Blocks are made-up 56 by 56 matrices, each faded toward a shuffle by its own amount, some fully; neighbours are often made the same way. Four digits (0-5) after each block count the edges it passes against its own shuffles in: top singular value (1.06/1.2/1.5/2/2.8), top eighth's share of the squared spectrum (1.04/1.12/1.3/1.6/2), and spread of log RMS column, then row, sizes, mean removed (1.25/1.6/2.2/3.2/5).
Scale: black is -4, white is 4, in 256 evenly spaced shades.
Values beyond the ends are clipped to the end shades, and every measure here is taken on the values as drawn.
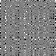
4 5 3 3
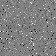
3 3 0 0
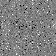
2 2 0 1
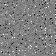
3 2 1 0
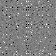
4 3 2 1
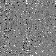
3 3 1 1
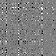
4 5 3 2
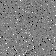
1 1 0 0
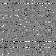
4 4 0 2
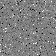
0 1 0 0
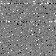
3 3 0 2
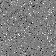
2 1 0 0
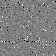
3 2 0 1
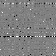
4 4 1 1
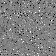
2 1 0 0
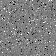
1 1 0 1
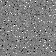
0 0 0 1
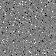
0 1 0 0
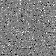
2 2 0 0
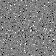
2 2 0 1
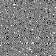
3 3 1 1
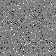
1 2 0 0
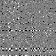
4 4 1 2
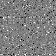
3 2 0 1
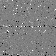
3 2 0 1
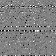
4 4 0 3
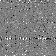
3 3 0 2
